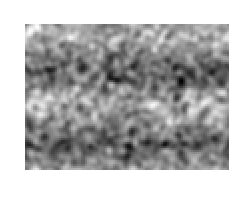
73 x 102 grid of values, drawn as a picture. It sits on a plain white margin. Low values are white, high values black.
There is no seam. There are no lone odd cells. The histogram is bell-shaped. Horizontal stripes repeat 2 times down the table. The texture is blotchy.
